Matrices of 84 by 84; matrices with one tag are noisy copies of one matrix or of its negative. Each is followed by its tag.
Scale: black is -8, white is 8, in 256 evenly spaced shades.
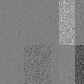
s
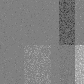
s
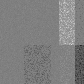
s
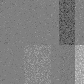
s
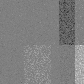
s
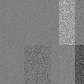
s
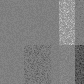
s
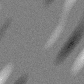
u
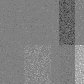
s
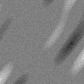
u
